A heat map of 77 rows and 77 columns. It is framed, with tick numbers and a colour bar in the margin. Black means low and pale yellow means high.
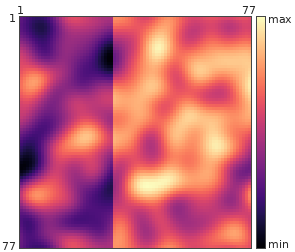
No lone cell stands out from its neighbours. A vertical seam about 40% of the way across splits the table, and the right part is higher. There are no regular stripes.
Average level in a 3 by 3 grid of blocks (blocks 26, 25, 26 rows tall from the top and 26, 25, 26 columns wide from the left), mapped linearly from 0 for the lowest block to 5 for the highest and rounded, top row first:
034 | 145 | 033
